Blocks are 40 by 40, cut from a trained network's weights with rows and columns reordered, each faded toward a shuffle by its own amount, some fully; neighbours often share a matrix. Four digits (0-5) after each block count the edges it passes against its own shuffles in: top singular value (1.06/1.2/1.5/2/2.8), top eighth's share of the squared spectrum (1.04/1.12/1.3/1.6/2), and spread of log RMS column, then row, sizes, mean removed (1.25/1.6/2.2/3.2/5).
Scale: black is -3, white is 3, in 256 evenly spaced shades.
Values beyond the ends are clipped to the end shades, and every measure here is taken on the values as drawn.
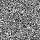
0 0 0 0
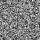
2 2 1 0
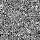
0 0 0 0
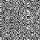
3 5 3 1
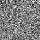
2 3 1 0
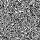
1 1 0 0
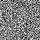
1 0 0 0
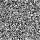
0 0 0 0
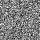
0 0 0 0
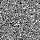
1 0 0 0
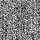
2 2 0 0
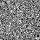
0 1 0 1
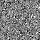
1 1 0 0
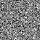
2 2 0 0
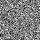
0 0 0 0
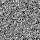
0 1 0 0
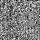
1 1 0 0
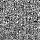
1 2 0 1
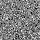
0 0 0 0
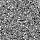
0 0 0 0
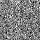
0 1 0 0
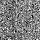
1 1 0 0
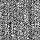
2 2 0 1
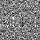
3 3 1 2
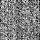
2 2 0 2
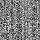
2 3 0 2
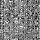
3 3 1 2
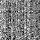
3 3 1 2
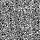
1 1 0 0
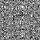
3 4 2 1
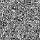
2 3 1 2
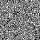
2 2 1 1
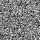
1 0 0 0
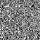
2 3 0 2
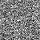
2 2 1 1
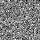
1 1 0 0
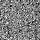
1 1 0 0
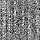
3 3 1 2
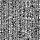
3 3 1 2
